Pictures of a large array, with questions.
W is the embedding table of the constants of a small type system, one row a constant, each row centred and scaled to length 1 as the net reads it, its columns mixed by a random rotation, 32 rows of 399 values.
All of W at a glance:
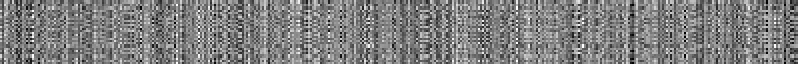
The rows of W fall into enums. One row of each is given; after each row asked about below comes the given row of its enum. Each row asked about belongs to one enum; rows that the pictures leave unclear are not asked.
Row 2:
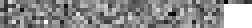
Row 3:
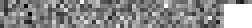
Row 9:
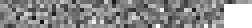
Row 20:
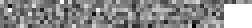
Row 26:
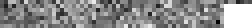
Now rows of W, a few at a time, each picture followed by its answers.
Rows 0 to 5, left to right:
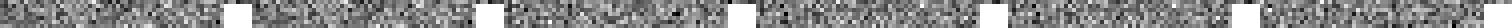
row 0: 26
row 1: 26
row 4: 3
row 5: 20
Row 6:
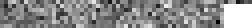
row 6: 26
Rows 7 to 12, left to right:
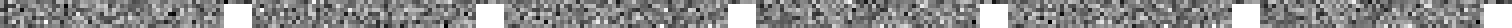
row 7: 2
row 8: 20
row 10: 26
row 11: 9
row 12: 26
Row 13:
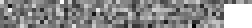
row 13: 20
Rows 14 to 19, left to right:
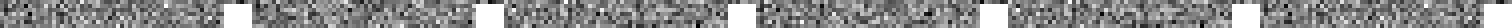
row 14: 3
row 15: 26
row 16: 20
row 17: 2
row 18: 20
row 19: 3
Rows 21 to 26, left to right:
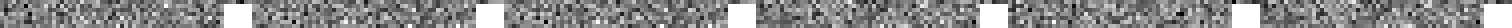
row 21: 3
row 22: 9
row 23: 9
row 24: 26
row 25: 2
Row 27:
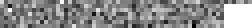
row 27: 20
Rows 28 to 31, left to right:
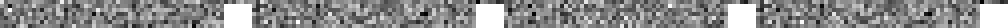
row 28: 20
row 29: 2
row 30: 3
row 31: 2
